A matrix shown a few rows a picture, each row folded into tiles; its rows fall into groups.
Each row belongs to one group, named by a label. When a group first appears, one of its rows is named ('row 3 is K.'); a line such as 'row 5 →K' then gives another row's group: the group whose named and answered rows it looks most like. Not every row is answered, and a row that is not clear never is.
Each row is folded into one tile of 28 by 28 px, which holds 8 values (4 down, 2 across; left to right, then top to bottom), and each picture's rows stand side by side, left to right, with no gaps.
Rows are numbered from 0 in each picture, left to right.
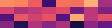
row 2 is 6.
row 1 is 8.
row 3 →6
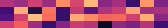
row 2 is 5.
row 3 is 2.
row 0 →5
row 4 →8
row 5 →2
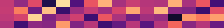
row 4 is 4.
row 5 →4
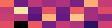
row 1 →5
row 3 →4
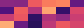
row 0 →5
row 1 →4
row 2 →5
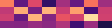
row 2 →8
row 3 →2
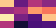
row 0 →2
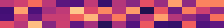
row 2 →8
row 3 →8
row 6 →4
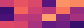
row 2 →6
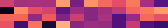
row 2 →5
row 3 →6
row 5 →8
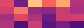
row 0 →8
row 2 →6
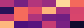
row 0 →5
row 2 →6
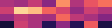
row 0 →4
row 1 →8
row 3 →6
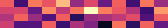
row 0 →8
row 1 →4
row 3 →8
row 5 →5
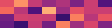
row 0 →6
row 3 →8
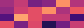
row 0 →5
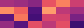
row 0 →8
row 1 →5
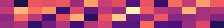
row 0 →8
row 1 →4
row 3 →5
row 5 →8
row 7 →6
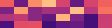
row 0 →4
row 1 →6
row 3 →4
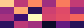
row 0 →4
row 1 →2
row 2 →6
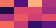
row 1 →6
